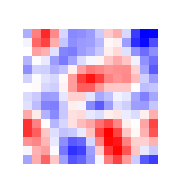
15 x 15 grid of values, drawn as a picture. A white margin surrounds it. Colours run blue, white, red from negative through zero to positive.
Histogram: bell-shaped. Ninth with the lowest average: top right. Mirror symmetry: none. Grain: blotchy. Odd rows or columns: none. Average level on the scale: 50%.
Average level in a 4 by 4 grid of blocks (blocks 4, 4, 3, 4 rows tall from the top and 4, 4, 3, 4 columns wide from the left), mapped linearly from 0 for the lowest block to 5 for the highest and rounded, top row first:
3 1 2 0 | 1 3 3 2 | 2 2 2 2 | 3 0 5 3
